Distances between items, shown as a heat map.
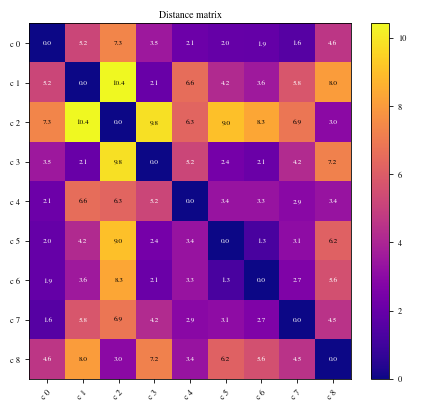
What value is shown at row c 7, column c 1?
5.8
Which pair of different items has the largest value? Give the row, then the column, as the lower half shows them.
c 2, c 1
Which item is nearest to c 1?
c 3
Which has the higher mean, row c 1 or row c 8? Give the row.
c 1
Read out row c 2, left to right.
7.3 10.4 0.0 9.8 6.3 9.0 8.3 6.9 3.0
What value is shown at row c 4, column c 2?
6.3
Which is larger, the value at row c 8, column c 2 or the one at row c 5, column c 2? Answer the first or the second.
the second
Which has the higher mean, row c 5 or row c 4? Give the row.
c 4
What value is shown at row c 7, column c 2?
6.9
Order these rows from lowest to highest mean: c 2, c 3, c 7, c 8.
c 7, c 3, c 8, c 2
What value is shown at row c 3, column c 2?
9.8
